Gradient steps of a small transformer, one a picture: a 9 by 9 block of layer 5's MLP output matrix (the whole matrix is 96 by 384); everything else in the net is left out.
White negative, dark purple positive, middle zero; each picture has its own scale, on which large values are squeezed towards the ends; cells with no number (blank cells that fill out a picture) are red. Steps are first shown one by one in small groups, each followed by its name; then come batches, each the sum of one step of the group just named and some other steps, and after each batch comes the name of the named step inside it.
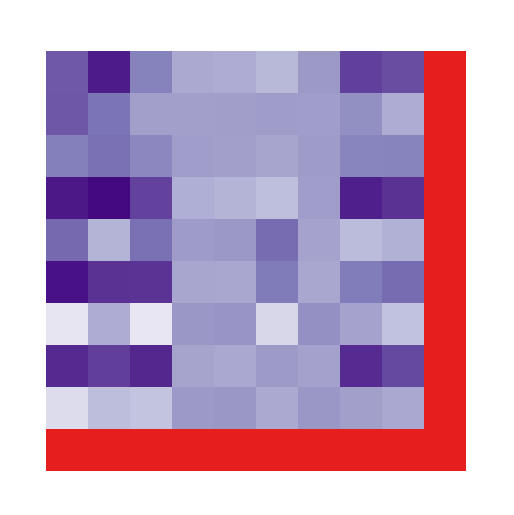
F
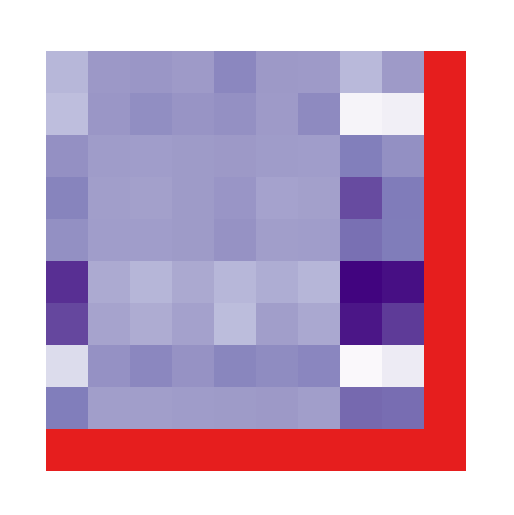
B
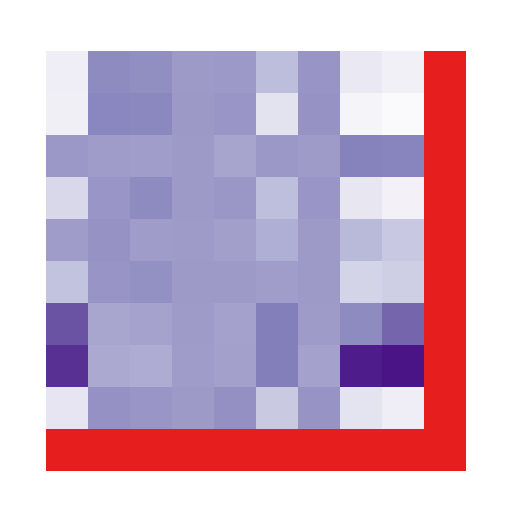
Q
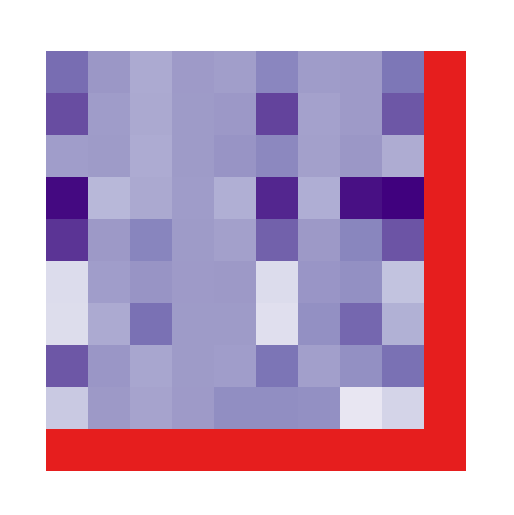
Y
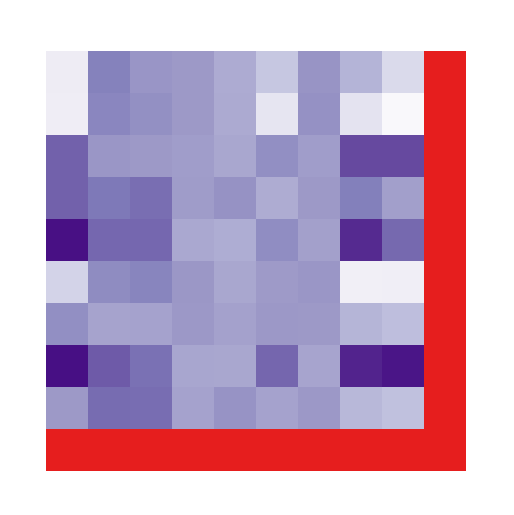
Q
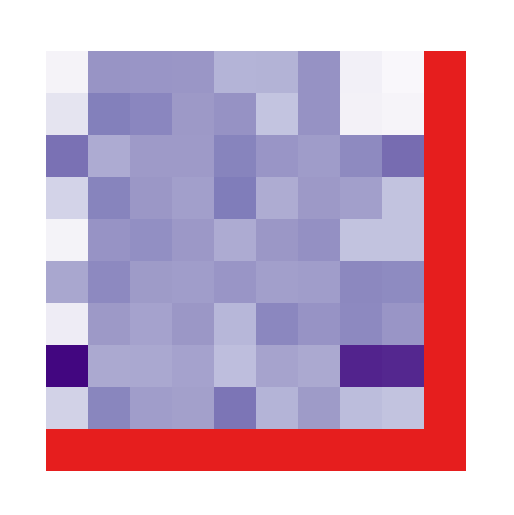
Q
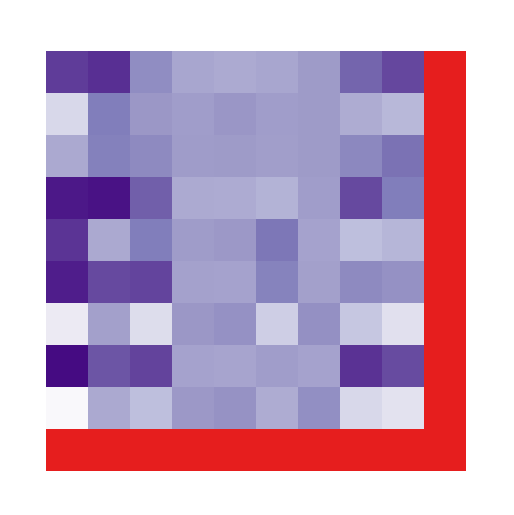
F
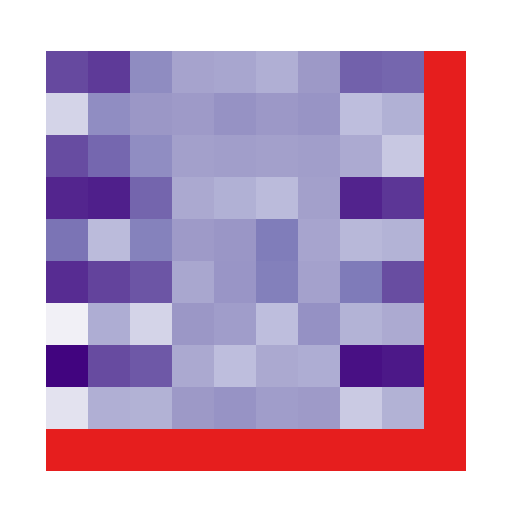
F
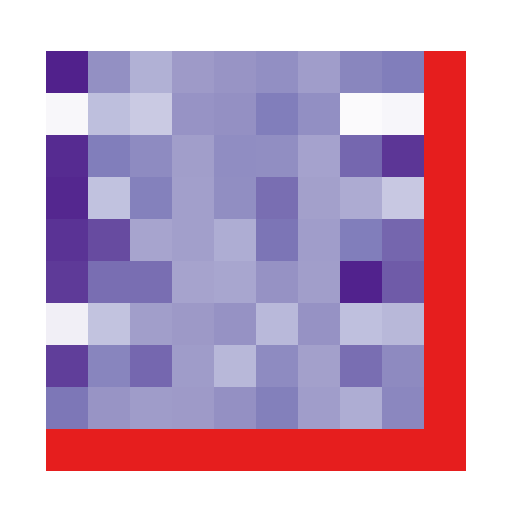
Y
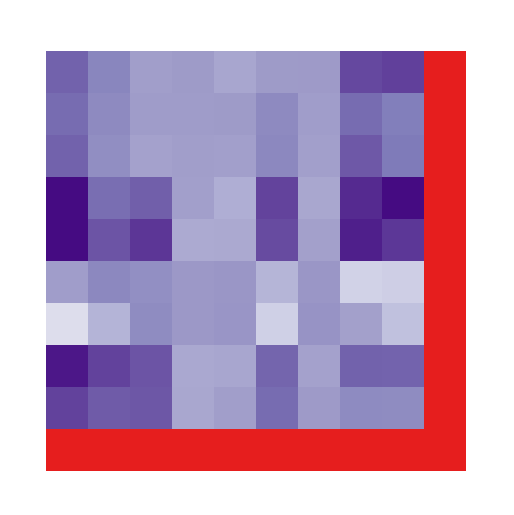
Y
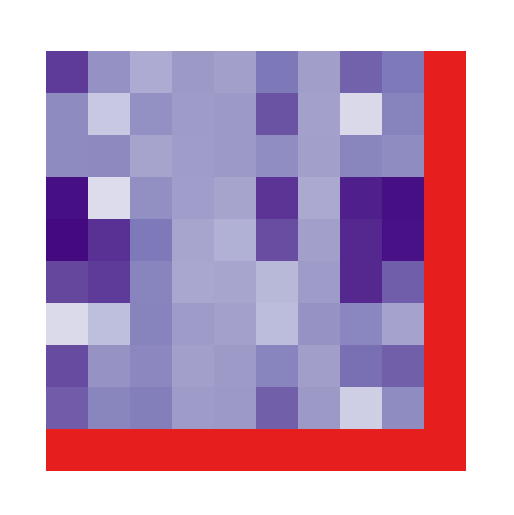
Y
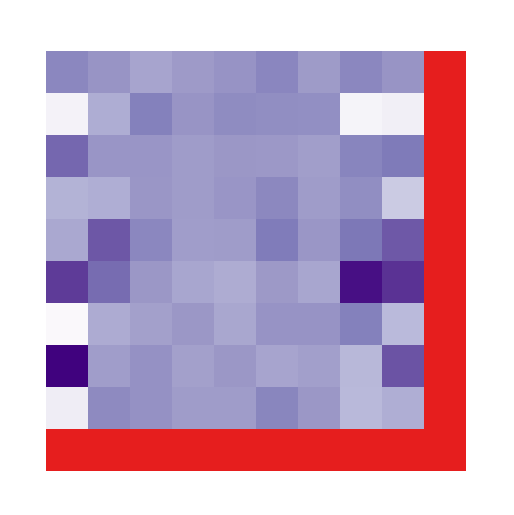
B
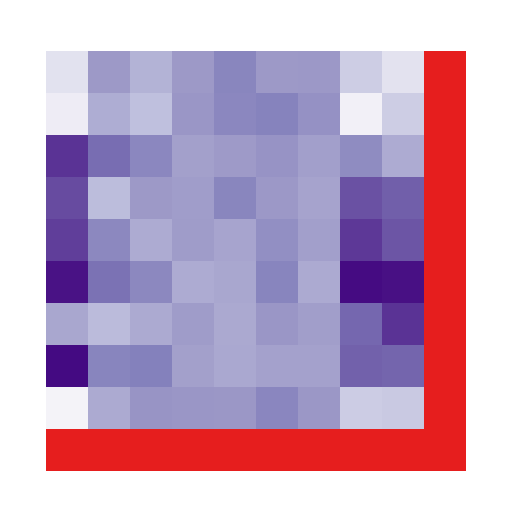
B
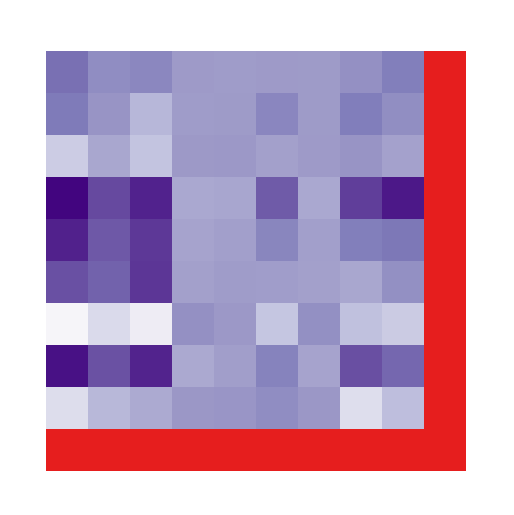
Y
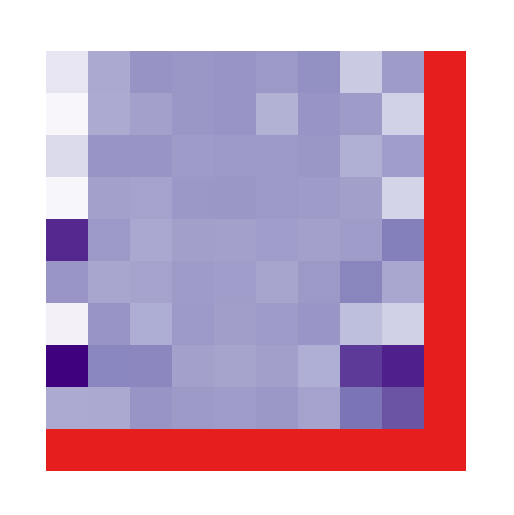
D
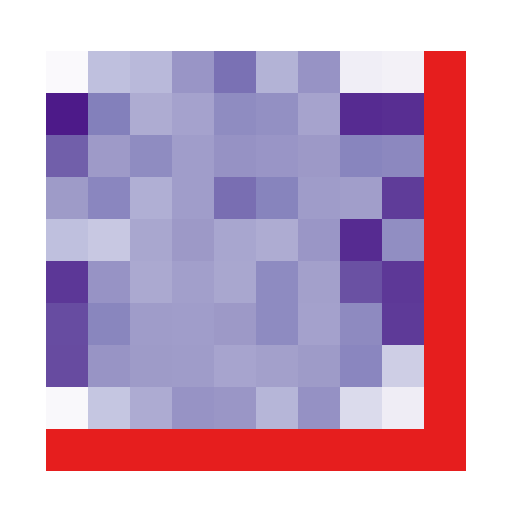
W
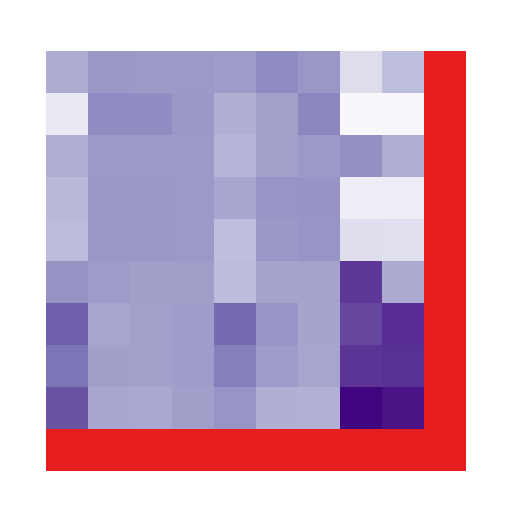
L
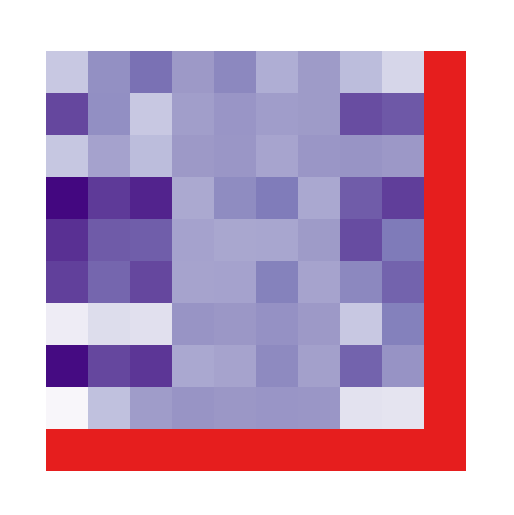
W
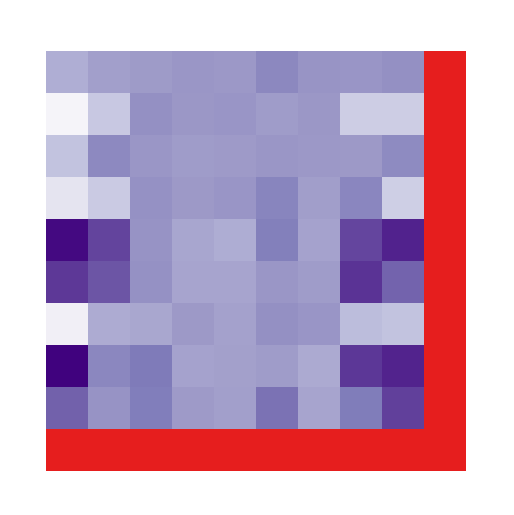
D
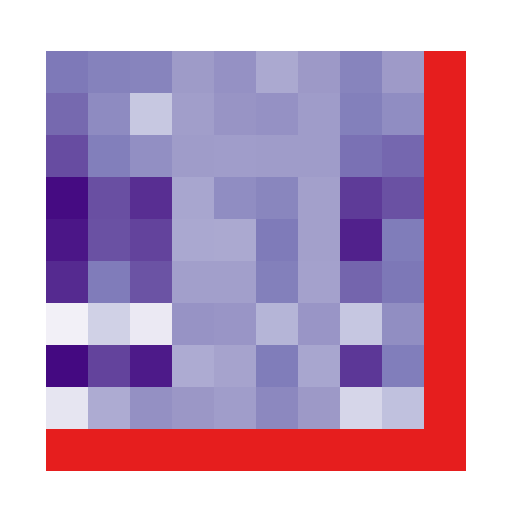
W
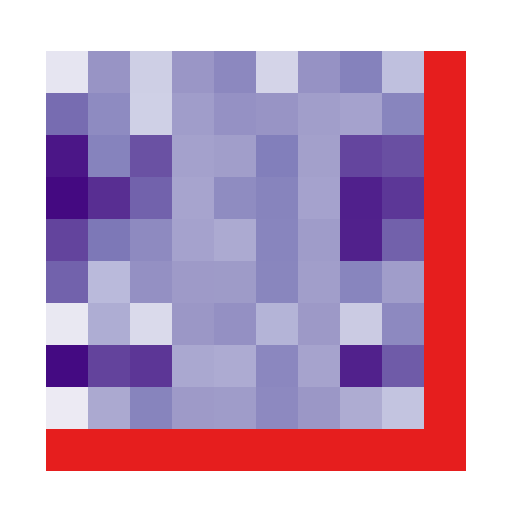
W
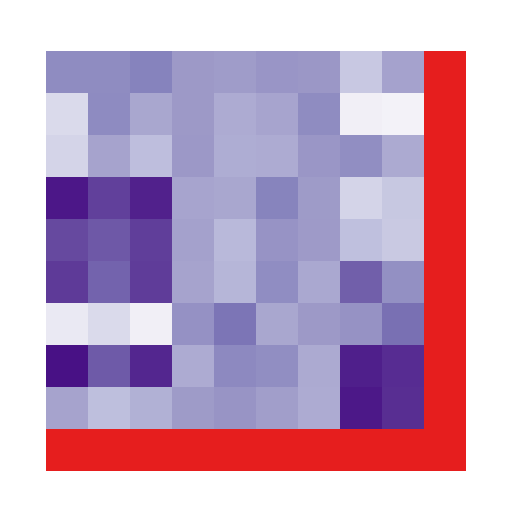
L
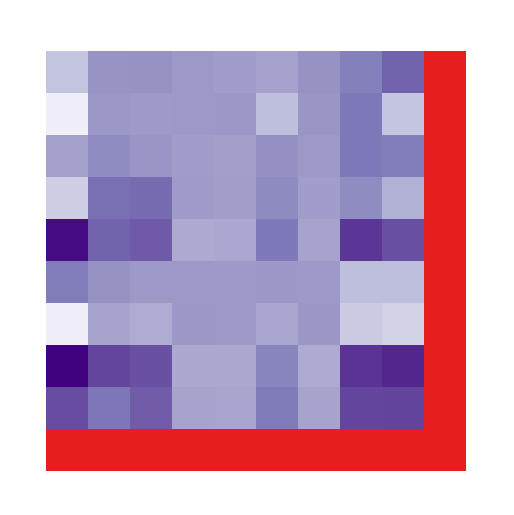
D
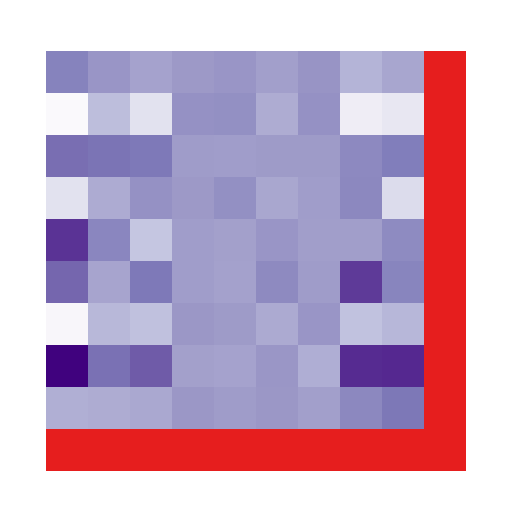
D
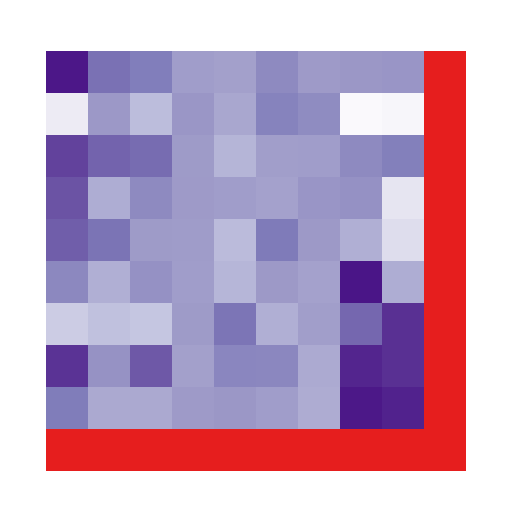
L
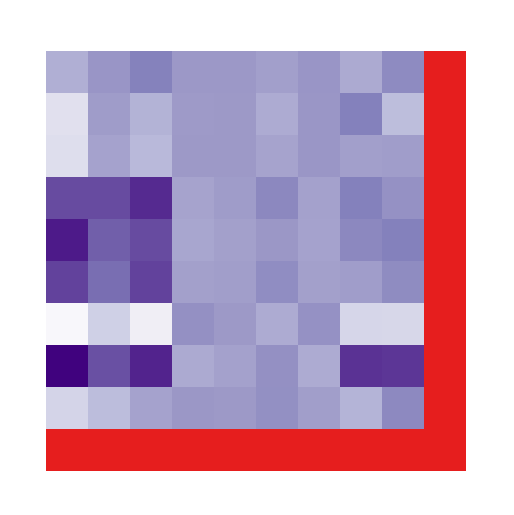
D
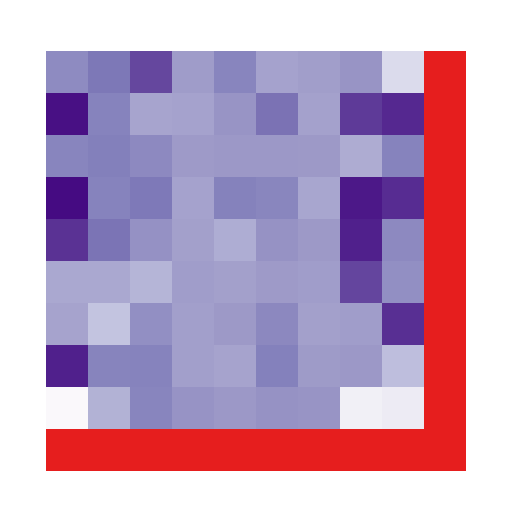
W
